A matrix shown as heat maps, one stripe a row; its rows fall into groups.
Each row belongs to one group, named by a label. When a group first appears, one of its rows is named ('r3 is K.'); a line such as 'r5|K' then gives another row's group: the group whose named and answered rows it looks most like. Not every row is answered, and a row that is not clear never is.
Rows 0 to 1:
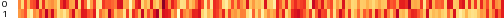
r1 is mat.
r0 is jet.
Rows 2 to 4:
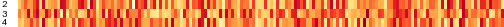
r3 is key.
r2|jet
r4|jet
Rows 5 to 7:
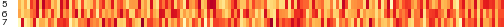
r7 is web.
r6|jet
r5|jet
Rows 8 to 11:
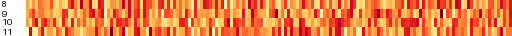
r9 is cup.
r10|key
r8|jet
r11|web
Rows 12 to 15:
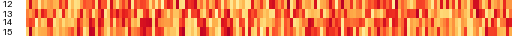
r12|cup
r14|mat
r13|key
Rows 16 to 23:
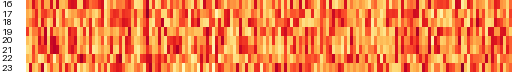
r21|jet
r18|key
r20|jet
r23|web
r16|jet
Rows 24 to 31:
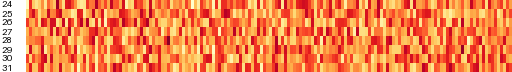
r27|web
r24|web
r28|cup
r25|mat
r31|web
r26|key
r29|web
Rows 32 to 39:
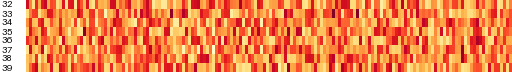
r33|mat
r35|cup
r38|mat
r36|key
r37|web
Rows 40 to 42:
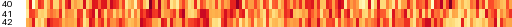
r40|web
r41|mat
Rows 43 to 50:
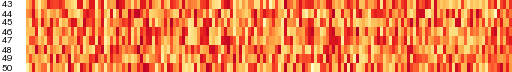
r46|mat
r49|web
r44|cup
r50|jet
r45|jet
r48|key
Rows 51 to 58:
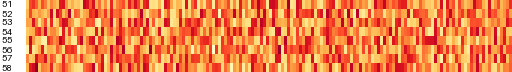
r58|cup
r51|cup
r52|web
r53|cup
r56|web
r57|key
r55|mat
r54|key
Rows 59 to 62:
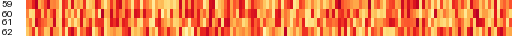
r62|jet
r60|key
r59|key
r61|key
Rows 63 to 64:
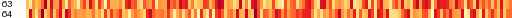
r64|web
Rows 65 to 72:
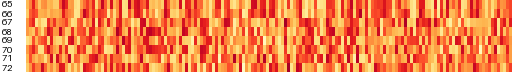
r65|cup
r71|web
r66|cup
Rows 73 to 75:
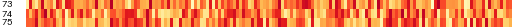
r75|key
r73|web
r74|key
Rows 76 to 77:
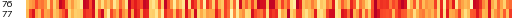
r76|cup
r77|cup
